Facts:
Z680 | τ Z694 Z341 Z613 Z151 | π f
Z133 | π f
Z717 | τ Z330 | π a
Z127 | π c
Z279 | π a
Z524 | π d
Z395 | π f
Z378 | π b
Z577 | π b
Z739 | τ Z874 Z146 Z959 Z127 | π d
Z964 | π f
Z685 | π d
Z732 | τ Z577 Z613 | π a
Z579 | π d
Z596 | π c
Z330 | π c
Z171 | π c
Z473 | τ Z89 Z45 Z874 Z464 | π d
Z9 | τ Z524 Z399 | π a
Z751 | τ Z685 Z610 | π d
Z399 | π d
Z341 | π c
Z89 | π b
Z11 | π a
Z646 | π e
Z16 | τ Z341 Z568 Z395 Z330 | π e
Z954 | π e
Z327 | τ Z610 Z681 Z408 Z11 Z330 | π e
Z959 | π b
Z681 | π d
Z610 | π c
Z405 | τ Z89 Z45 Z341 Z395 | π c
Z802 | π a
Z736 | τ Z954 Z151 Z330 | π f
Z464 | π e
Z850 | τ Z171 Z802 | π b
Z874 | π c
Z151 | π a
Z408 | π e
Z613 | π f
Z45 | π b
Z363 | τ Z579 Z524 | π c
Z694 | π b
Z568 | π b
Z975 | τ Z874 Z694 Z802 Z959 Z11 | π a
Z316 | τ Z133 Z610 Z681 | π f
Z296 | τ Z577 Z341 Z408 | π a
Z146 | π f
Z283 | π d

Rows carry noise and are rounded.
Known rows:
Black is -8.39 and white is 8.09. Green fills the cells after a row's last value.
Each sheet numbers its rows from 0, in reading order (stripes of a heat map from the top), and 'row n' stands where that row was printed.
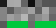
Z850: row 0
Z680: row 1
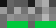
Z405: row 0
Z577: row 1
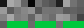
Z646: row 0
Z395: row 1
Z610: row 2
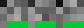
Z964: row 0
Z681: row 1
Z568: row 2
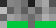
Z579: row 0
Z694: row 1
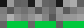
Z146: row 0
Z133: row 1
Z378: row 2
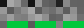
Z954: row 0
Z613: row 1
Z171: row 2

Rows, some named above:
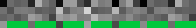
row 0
Z330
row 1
Z610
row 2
Z732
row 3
Z524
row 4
Z296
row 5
Z736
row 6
Z610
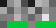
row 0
Z577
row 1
Z9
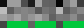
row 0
Z732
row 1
Z133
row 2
Z296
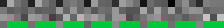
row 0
Z610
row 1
Z610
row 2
Z473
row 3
Z133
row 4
Z751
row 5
Z341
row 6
Z16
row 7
Z739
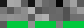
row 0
Z11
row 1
Z363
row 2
Z717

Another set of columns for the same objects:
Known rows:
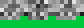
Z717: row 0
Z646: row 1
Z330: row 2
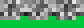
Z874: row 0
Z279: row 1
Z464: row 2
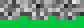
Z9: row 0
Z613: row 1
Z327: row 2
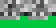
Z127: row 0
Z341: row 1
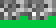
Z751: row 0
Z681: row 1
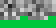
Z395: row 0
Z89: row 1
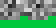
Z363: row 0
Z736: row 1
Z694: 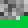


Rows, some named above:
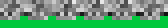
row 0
Z279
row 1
Z568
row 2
Z874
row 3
Z610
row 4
Z610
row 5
Z975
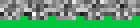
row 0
Z732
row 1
Z473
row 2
Z874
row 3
Z16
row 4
Z613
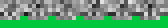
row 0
Z151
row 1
Z133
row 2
Z577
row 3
Z596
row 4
Z405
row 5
Z146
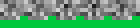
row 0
Z577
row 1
Z568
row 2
Z680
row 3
Z964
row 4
Z959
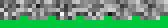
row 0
Z751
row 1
Z316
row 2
Z739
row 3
Z11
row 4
Z378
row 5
Z378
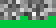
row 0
Z408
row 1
Z283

